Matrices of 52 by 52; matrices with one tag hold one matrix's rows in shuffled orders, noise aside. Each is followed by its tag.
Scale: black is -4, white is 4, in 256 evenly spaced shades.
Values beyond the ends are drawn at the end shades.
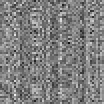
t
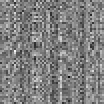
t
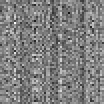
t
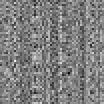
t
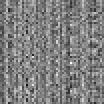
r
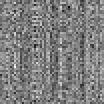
t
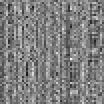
r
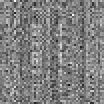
t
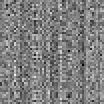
t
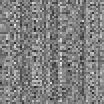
t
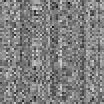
t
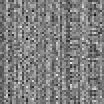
r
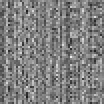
r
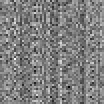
t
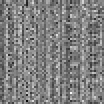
r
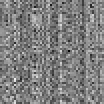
t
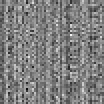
r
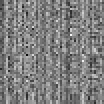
r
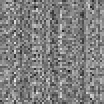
t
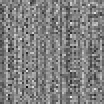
r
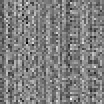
r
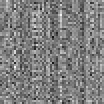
t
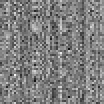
t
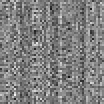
t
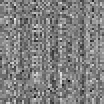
t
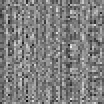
r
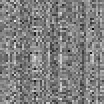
t
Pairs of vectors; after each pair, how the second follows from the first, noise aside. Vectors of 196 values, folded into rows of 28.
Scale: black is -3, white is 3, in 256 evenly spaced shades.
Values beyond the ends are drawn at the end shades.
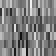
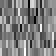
reversed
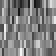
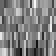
reversed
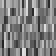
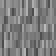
shrunk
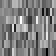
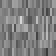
shrunk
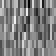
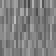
shrunk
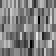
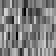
reversed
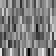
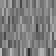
shrunk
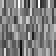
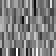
reversed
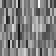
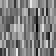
reversed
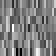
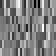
reversed
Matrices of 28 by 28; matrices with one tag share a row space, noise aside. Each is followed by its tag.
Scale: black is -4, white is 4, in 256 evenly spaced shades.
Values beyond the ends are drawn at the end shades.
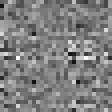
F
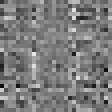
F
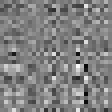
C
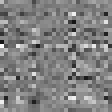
F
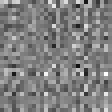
C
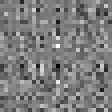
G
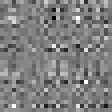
C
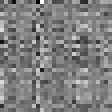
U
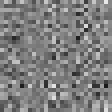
C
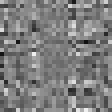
F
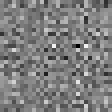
C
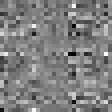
F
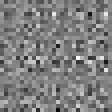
G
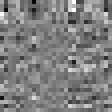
F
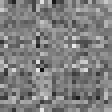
U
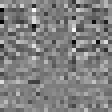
F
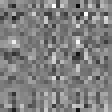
C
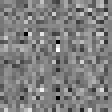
G
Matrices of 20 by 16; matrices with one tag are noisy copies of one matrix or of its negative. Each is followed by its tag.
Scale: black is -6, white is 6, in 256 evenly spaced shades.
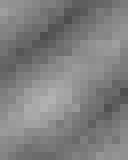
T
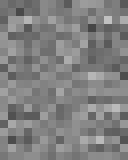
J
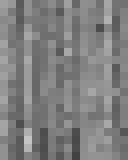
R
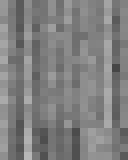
R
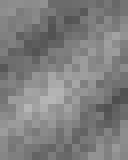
T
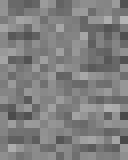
J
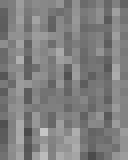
R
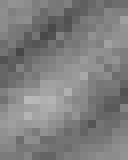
T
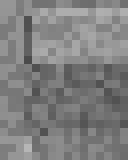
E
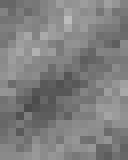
T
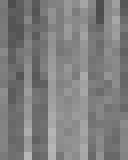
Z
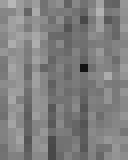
Z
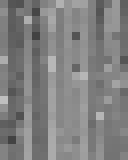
Z
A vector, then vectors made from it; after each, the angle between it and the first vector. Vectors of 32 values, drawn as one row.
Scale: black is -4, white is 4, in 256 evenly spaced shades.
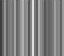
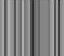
partly opposed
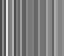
orthogonal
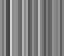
partly aligned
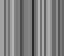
partly opposed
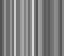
nearly parallel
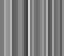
orthogonal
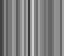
nearly parallel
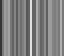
orthogonal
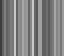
nearly parallel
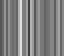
partly aligned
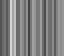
partly aligned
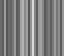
nearly parallel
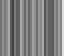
partly aligned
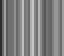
nearly parallel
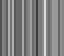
orthogonal
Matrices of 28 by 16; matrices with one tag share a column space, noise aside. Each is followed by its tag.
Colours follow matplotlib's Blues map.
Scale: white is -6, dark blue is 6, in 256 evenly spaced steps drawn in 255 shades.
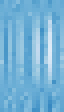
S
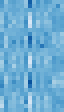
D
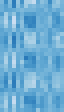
D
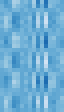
D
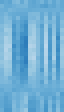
S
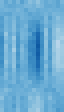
S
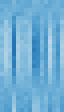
S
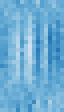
S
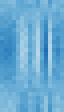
S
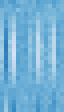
S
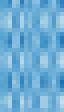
D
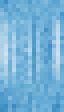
S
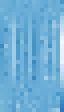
S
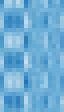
D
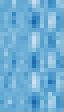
D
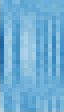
S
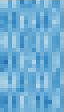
D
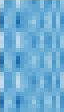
D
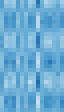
D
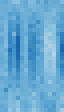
S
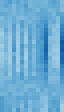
S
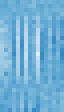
S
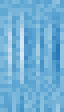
S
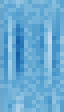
S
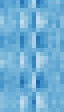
D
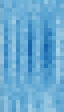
S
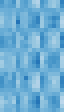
D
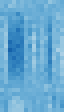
S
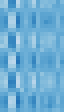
D
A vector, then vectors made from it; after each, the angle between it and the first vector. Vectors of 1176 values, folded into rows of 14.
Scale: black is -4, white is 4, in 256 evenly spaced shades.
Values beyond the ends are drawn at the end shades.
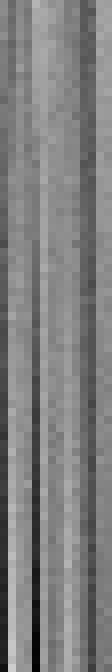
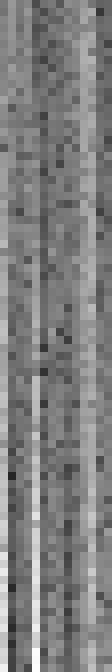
nearly opposite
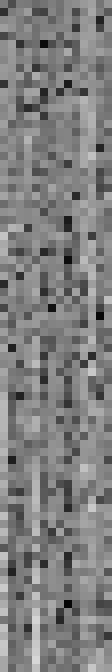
partly opposed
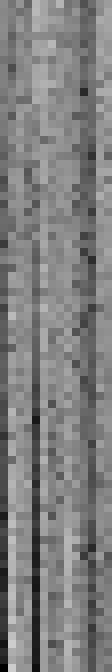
nearly parallel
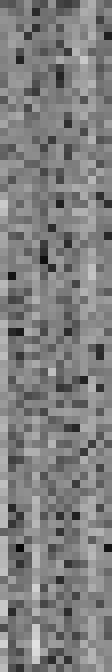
partly opposed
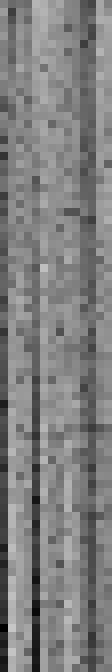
nearly parallel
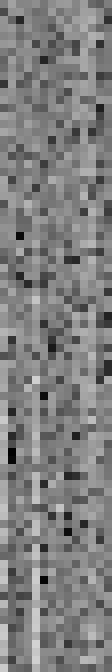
partly opposed
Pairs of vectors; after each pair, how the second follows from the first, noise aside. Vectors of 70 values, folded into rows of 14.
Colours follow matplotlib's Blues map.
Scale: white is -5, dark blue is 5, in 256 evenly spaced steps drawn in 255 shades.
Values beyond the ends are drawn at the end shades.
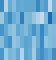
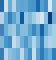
scaled up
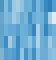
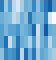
scaled up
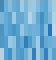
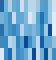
scaled up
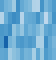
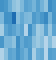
shuffled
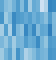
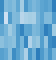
shuffled
